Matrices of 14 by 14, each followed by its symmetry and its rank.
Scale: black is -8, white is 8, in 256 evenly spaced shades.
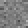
neither, rank three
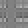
neither, rank one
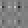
neither, rank one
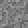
symmetric, full rank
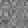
neither, rank three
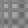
symmetric, rank one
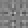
antisymmetric, rank two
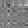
neither, rank two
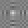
symmetric, rank one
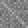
symmetric, full rank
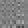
neither, rank two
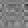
neither, rank two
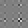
symmetric, rank one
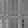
neither, rank two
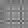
symmetric, rank one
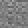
neither, rank three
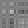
symmetric, rank one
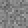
symmetric, full rank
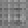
antisymmetric, rank two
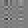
neither, rank one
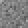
symmetric, full rank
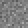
symmetric, full rank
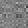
neither, rank three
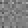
antisymmetric, rank two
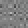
neither, rank two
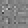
neither, rank three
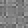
antisymmetric, rank two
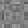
antisymmetric, rank two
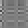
neither, rank one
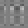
neither, rank one
